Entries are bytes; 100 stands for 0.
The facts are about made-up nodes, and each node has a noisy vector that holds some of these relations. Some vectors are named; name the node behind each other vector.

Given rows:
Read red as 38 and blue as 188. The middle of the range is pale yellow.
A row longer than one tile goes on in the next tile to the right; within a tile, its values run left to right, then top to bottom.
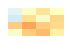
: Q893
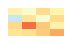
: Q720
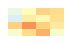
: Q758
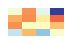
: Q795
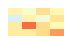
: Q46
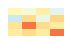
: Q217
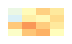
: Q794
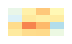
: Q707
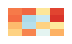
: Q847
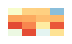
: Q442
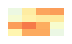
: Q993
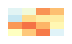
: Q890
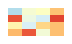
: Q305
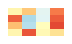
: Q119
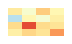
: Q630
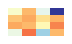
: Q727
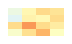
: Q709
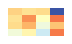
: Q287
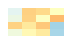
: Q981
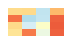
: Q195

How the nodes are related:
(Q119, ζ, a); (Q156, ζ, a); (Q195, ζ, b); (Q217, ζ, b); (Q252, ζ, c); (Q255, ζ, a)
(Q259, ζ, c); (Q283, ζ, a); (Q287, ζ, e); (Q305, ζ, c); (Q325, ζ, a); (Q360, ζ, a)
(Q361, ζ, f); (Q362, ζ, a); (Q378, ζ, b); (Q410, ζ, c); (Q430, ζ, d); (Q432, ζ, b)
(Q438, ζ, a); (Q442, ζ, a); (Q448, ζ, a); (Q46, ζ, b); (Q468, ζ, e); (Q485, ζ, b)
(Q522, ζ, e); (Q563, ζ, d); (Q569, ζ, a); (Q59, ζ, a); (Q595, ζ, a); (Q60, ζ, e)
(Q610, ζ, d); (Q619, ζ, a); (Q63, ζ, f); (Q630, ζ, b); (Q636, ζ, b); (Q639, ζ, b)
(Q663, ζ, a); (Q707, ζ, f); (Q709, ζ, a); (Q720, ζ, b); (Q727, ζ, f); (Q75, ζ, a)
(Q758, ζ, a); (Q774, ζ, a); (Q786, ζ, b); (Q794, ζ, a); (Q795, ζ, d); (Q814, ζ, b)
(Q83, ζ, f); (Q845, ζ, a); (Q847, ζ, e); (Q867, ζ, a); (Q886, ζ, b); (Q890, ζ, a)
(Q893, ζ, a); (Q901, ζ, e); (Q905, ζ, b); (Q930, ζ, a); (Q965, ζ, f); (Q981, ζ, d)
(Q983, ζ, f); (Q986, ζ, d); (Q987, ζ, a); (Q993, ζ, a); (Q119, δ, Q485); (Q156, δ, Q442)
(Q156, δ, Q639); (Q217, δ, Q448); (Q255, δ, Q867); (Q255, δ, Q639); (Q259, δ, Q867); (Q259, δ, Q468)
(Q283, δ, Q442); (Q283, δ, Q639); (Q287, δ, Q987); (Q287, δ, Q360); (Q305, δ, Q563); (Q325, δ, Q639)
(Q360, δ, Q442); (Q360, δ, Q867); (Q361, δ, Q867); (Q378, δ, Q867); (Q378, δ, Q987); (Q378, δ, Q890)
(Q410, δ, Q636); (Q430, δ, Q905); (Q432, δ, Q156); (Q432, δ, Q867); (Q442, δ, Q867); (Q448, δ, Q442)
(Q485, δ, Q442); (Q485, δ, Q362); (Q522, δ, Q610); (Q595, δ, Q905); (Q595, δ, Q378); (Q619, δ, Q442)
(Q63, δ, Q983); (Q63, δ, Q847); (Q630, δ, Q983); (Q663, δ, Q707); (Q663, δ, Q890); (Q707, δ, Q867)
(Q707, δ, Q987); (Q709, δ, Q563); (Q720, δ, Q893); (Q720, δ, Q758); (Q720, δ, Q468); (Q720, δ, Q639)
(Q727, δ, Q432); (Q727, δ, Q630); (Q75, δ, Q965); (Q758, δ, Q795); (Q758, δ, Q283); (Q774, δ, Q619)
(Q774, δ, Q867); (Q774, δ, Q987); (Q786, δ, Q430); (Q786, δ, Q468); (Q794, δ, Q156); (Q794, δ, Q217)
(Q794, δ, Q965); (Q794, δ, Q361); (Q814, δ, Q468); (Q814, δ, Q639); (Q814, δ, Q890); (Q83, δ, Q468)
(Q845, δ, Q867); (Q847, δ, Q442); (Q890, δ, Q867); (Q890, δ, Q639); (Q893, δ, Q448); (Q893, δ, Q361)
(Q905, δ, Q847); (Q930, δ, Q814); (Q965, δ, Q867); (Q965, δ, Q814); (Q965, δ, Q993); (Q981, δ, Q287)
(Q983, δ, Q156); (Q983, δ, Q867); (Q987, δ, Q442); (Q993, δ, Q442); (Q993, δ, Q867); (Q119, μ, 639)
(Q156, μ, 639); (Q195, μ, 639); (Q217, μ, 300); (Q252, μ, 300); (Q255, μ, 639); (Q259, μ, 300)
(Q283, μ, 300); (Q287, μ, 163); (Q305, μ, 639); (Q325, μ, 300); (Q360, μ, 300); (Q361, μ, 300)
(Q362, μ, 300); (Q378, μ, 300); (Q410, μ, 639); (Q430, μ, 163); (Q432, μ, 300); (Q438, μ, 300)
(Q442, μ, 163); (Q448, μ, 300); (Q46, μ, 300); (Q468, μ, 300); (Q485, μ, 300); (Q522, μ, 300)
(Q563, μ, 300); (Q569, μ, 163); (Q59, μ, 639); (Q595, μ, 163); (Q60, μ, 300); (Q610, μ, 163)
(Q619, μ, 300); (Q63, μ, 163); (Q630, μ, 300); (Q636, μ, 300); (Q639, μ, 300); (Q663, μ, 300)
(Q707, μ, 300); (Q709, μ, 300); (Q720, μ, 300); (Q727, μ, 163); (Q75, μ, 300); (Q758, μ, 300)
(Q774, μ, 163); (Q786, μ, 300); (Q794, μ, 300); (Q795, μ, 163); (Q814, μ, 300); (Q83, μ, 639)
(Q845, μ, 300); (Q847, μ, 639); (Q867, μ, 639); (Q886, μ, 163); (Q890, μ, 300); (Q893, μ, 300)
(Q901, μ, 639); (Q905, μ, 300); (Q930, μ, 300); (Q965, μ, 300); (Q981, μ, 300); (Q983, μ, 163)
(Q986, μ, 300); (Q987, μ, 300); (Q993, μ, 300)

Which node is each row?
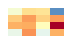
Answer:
Q595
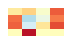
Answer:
Q156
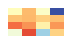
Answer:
Q983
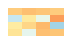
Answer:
Q468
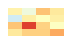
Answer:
Q432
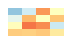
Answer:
Q252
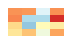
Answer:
Q901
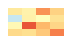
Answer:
Q905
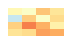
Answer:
Q814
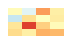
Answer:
Q378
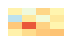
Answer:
Q639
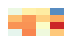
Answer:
Q774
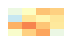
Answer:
Q325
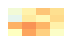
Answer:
Q448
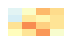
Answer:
Q663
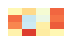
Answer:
Q255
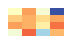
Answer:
Q63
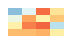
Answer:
Q259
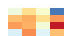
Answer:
Q569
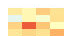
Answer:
Q485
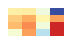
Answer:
Q886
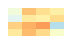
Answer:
Q965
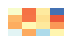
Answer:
Q430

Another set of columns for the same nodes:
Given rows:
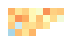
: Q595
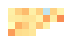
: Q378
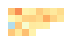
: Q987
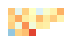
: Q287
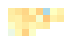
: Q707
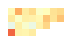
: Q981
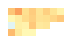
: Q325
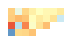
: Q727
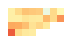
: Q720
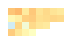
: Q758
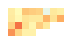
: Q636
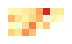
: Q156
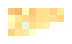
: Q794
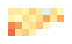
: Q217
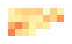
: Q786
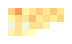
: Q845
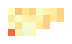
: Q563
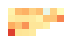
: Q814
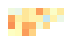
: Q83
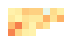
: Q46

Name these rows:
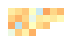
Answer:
Q430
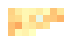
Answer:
Q259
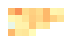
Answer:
Q283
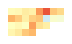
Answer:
Q867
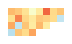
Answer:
Q442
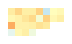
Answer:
Q361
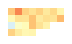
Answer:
Q890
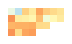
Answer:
Q195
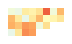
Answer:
Q847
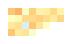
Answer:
Q893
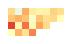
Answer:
Q886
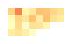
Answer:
Q993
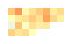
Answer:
Q619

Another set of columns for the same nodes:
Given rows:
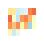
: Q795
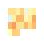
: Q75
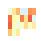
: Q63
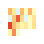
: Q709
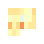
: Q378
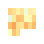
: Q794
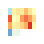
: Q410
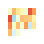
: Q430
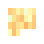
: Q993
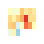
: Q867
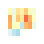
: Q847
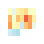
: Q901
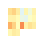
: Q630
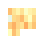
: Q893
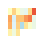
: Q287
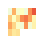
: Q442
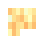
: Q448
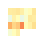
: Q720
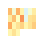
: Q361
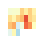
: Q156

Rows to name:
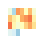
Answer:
Q83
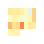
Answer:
Q217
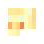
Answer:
Q814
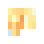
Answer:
Q259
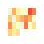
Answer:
Q595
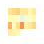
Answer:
Q905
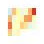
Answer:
Q886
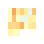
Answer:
Q485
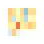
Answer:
Q981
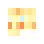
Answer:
Q786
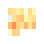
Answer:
Q325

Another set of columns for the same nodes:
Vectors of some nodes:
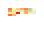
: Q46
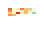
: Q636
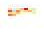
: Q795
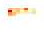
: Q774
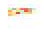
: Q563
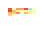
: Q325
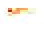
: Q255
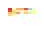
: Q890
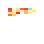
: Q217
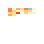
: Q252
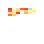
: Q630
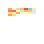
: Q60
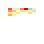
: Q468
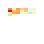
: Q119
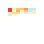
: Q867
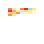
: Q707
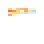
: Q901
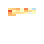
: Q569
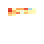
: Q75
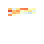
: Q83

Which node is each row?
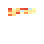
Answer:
Q814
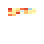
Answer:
Q905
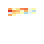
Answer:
Q847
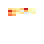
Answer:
Q287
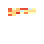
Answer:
Q720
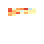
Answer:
Q259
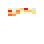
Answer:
Q430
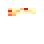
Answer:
Q983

